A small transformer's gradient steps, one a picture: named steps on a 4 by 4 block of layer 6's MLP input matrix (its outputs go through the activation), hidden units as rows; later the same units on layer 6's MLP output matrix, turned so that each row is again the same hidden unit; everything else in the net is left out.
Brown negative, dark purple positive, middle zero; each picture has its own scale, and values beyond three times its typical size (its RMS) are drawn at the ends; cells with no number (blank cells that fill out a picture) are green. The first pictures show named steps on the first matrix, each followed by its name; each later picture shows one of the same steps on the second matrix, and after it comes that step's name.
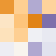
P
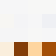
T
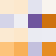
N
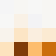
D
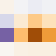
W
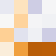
T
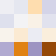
T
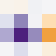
W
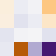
T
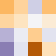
T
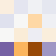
D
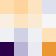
T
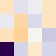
T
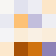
D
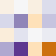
D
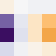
W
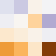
D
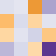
N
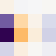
W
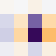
W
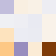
T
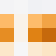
W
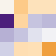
N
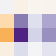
W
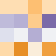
N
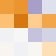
P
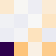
T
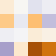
D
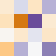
N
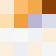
P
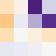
P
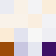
T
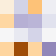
D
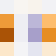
W
